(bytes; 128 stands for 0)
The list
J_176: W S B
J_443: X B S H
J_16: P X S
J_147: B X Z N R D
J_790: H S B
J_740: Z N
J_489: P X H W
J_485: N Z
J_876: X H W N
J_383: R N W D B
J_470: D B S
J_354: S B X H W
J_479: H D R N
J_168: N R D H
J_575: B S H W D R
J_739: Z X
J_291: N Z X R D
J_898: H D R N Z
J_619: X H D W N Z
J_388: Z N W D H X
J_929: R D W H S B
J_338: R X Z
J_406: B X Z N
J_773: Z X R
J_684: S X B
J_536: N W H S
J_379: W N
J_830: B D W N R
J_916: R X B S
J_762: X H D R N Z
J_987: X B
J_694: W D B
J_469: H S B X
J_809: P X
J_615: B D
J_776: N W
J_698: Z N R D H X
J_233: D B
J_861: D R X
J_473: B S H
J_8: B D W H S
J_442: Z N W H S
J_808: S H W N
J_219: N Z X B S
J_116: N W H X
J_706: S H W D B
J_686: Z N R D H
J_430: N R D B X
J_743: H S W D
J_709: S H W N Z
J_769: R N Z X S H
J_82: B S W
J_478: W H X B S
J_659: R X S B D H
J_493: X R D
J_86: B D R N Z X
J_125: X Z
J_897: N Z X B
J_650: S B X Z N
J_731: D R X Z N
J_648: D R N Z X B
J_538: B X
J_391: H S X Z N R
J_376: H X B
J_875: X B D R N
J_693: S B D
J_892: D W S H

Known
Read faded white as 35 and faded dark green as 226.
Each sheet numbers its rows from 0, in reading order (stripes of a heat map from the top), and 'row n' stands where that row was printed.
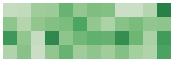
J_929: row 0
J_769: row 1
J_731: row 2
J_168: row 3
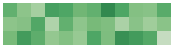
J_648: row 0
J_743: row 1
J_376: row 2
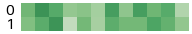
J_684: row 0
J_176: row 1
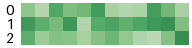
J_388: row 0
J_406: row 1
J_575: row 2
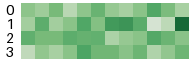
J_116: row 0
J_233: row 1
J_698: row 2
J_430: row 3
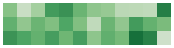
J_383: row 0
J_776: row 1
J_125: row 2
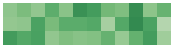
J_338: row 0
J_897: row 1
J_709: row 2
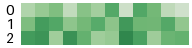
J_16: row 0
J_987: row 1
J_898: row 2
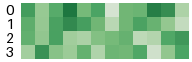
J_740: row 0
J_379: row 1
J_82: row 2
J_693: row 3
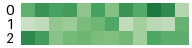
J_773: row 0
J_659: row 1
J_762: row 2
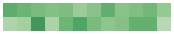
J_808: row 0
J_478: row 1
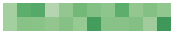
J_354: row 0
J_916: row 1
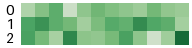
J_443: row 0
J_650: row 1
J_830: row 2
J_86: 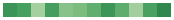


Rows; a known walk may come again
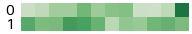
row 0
J_929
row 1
J_686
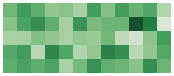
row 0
J_684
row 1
J_739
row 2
J_8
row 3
J_479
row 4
J_538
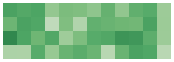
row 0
J_709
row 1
J_790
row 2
J_391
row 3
J_219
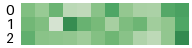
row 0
J_473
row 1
J_493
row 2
J_575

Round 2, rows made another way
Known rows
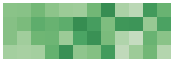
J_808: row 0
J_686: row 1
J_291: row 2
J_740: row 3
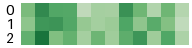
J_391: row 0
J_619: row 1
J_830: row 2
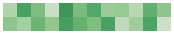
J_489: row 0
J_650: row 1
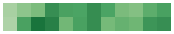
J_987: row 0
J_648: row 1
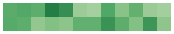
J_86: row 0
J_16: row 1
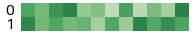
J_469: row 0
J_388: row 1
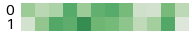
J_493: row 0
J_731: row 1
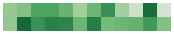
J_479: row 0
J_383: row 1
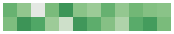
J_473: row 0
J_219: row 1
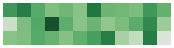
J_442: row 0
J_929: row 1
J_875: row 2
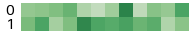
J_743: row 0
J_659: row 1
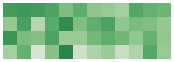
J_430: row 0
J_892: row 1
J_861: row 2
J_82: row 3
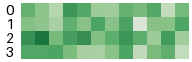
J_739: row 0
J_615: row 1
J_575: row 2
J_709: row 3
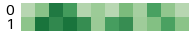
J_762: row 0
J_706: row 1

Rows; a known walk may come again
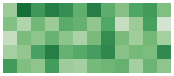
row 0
J_383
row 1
J_650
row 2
J_876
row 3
J_684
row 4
J_861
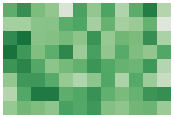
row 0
J_470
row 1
J_406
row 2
J_536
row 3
J_116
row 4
J_8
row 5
J_619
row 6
J_648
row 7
J_769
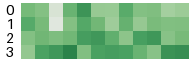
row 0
J_443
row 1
J_473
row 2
J_168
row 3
J_897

